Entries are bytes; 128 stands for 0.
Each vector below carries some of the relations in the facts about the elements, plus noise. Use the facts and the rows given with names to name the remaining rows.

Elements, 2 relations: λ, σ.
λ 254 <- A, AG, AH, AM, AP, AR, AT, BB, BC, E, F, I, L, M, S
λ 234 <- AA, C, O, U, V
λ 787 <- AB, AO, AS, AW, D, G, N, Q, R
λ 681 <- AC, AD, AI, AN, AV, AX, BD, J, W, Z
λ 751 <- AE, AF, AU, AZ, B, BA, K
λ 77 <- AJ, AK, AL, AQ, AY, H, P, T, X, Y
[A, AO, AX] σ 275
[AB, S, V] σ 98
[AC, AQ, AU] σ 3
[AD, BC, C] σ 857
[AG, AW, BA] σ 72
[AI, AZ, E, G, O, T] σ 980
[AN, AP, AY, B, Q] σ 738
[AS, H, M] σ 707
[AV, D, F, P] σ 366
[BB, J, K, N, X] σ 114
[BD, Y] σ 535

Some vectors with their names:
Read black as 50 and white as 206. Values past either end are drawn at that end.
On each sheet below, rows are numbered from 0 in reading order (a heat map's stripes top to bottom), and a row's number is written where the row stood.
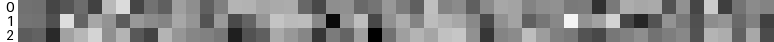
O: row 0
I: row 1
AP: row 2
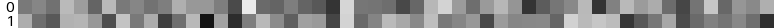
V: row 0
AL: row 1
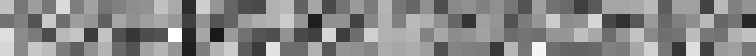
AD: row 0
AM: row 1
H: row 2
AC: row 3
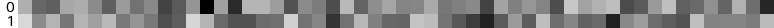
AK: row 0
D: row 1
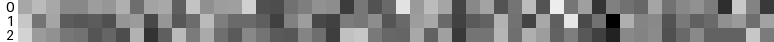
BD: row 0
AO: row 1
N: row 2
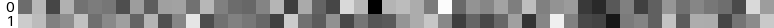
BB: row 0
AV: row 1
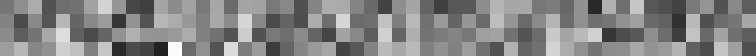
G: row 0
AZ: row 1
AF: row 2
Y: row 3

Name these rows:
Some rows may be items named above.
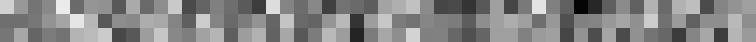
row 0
AV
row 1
BC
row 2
E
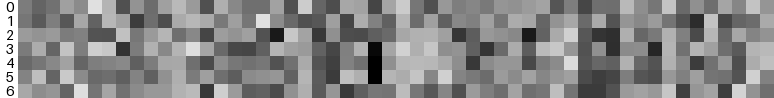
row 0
BC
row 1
AZ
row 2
AX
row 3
F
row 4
A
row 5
BB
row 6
AD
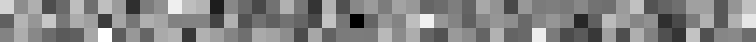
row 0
AS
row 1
S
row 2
AI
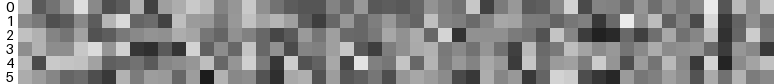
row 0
BA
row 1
O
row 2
J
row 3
Y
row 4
AU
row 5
AX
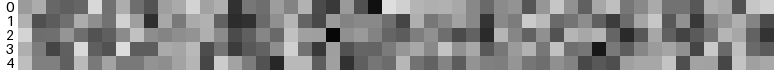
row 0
M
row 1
Q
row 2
R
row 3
AN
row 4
AD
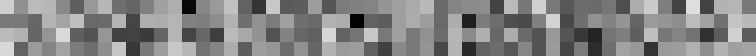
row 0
AC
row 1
AG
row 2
X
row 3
AW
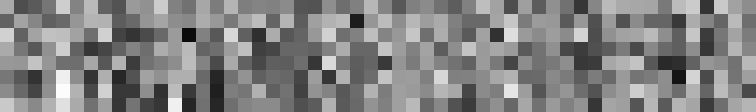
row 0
C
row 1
E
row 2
AQ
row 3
K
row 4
AB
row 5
B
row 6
AY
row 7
P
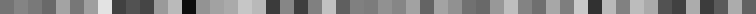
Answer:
T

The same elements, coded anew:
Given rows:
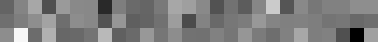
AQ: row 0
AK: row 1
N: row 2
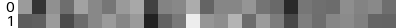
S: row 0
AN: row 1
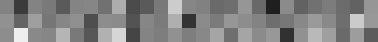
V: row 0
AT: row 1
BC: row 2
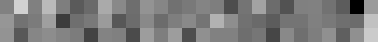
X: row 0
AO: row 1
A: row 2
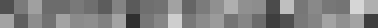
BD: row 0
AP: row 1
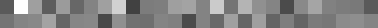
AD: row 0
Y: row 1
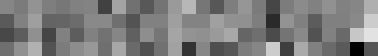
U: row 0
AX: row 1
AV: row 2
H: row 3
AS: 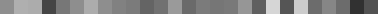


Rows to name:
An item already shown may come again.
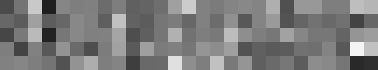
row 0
AC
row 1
T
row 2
AI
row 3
F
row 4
Q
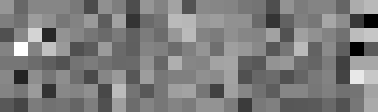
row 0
A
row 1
B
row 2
AC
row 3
K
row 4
D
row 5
F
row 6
O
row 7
P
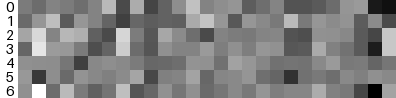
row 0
AY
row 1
AU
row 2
BB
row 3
J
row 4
R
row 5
S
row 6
N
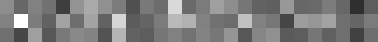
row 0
AB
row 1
C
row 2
T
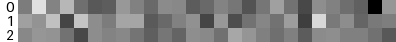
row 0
X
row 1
M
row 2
R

